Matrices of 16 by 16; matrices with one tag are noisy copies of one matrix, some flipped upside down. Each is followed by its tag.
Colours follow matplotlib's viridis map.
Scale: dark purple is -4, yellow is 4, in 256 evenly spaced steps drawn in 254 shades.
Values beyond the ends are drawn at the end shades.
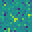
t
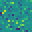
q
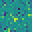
t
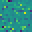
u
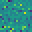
u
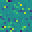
u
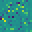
q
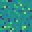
u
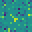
t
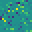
q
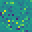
q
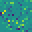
q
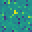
t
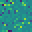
u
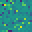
u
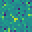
t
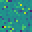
u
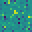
t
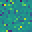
u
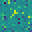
t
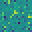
t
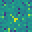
t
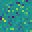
q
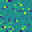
u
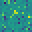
t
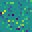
q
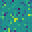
t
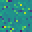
u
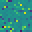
u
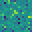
t
